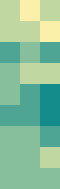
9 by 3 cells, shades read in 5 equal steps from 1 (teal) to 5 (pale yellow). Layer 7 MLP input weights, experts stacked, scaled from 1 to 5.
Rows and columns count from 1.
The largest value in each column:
4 5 5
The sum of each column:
27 29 26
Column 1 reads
4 4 2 3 3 2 3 3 3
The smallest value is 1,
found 2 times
